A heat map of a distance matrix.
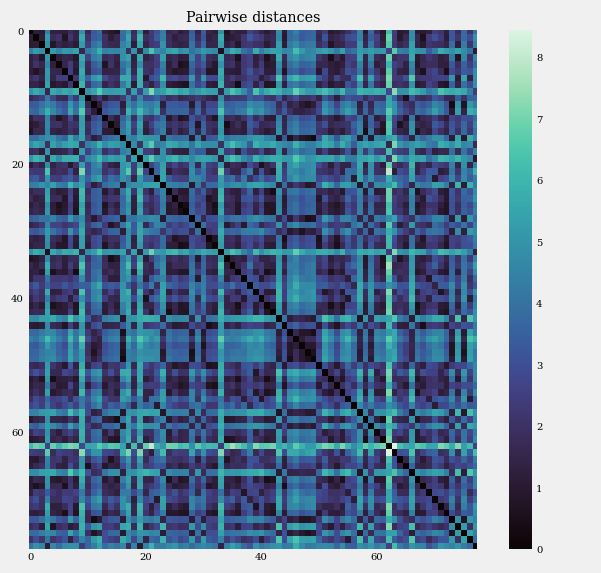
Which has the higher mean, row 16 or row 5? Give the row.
16
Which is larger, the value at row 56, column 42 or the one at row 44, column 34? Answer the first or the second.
the first
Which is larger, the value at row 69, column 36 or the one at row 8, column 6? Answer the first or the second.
the first
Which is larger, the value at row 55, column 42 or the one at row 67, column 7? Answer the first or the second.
the first
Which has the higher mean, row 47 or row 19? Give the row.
19
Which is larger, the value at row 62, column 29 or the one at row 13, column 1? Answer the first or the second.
the first
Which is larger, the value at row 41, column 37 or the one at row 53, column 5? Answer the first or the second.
the first
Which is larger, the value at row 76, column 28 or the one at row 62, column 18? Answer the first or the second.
the second
